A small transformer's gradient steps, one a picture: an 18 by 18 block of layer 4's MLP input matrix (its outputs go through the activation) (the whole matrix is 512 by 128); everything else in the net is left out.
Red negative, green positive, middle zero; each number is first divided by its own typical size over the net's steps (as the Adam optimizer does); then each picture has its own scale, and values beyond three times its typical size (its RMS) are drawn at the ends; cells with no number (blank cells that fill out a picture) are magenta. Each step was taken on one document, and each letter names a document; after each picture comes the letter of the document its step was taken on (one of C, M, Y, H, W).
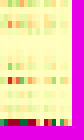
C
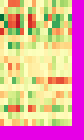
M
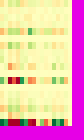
C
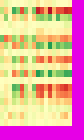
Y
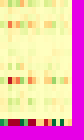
C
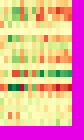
Y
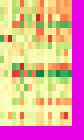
Y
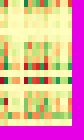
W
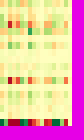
C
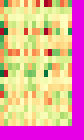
W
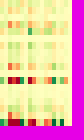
C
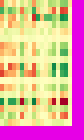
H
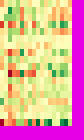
H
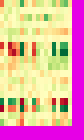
H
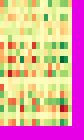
H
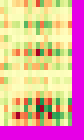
W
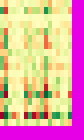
W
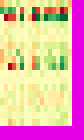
H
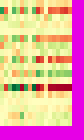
Y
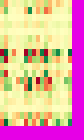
W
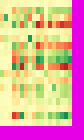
Y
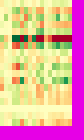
Y
